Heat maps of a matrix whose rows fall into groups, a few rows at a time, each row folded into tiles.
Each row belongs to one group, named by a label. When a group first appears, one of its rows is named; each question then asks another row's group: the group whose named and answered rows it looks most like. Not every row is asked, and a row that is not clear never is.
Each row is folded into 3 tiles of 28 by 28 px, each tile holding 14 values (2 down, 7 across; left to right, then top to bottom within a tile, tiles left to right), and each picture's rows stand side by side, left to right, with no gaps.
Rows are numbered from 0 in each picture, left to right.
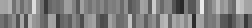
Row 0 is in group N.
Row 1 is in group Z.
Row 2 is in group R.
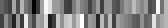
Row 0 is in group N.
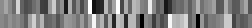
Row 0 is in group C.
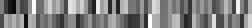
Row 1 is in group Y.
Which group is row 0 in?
R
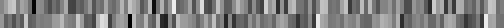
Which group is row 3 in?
Y
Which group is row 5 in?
Y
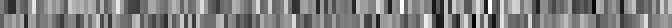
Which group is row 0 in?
R
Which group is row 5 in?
Z
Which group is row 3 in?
C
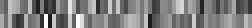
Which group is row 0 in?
Z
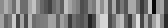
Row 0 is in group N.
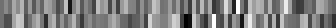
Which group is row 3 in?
N
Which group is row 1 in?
Y
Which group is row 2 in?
Z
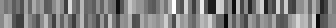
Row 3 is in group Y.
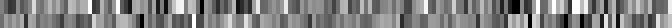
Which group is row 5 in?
C
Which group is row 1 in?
C
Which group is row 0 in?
R
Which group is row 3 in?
C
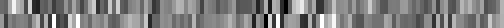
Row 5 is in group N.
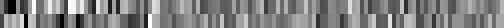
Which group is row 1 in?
Y
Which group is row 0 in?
R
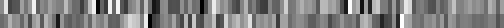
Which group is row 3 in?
R
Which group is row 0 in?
C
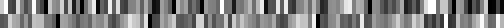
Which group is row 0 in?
C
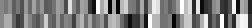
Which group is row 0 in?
Z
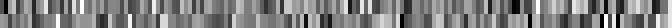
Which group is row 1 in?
Z
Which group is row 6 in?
R
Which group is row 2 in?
Y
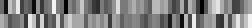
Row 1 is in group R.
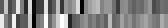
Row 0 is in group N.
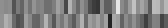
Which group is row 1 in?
R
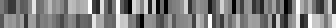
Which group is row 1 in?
C
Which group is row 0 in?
R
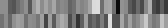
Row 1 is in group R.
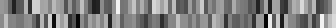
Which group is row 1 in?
R
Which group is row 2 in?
C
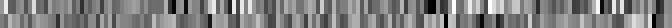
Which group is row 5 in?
R
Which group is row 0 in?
C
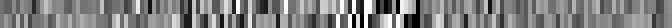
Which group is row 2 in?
Z
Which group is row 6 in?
Z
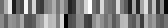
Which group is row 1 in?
C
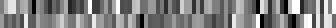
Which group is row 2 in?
Y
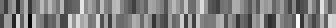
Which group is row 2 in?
N
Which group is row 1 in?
N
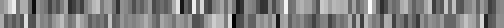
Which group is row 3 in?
R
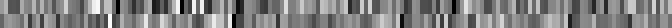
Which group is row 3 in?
R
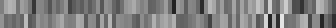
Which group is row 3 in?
N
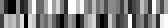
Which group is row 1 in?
Z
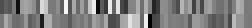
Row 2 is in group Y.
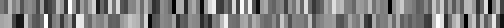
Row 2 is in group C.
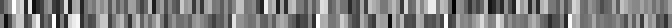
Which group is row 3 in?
Y
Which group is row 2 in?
Y
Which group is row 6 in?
Y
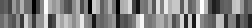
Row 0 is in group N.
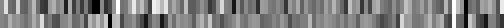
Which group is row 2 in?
C
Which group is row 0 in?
C
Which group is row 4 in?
Y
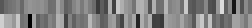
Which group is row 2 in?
C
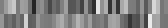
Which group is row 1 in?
Y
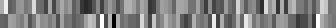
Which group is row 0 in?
C
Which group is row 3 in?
Y
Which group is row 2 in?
Z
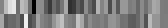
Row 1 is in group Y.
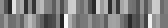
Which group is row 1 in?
Y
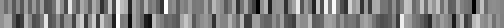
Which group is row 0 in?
Z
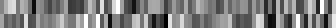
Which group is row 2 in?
N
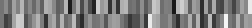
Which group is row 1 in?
Y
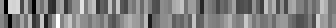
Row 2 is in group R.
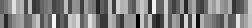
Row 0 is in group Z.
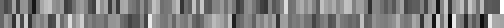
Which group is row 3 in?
R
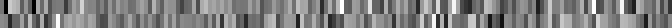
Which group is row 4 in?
C
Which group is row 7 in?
C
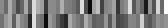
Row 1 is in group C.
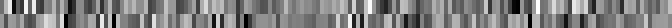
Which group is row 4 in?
N
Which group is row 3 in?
R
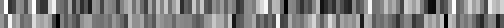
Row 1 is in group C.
